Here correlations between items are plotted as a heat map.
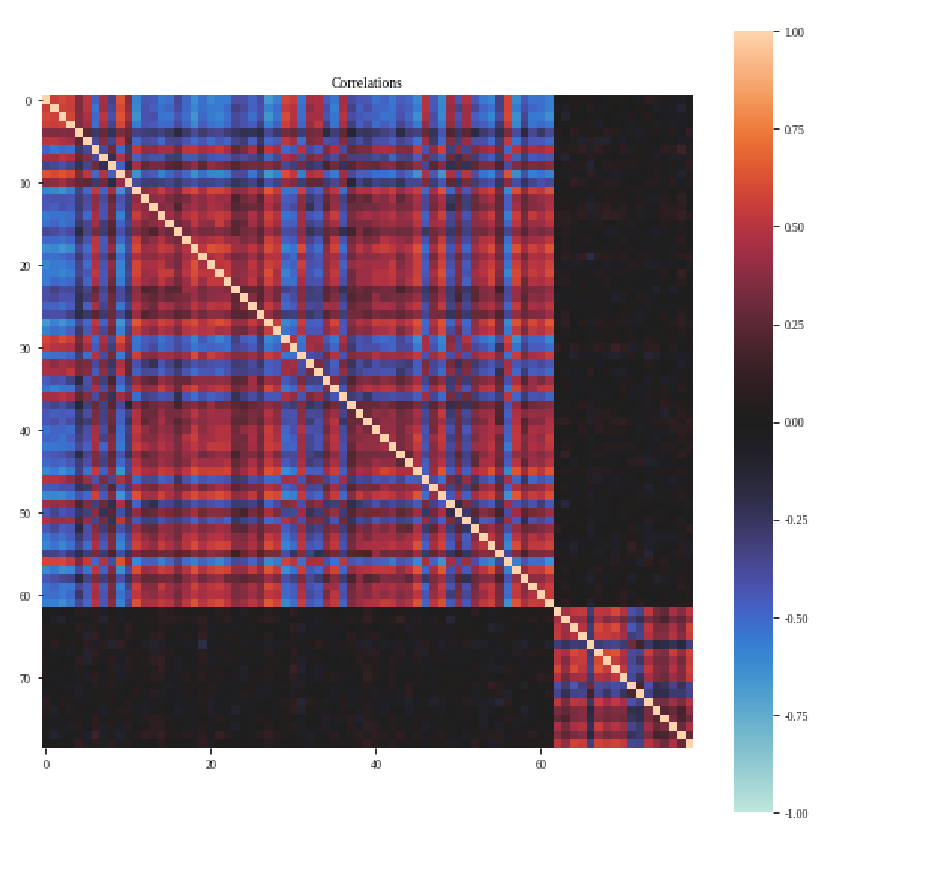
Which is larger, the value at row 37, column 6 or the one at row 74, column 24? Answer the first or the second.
the first
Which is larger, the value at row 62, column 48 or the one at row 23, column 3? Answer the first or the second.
the first
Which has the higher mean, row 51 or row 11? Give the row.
11
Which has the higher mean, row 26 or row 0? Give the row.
26
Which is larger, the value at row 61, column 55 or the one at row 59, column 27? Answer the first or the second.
the second
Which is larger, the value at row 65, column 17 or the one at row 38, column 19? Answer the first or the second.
the second
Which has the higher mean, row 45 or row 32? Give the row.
45
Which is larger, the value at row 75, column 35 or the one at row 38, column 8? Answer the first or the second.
the second
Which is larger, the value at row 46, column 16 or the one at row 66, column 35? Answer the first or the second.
the second
